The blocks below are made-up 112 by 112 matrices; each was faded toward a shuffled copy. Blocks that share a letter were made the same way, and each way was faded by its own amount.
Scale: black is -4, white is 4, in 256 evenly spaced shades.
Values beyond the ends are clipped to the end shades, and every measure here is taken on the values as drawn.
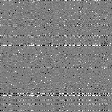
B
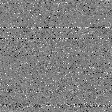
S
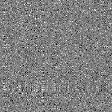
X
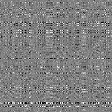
B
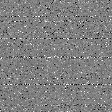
S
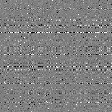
B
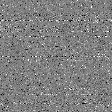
S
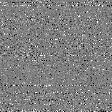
S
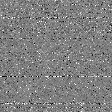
S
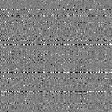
B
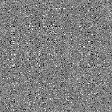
X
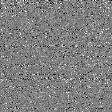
S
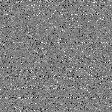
S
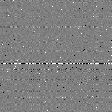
B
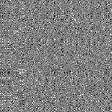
X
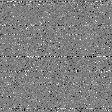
S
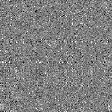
X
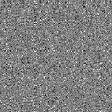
X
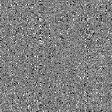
X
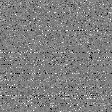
S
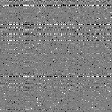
B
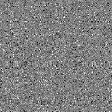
X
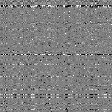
B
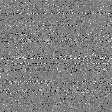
S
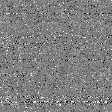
S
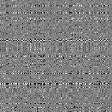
B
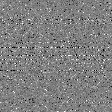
S
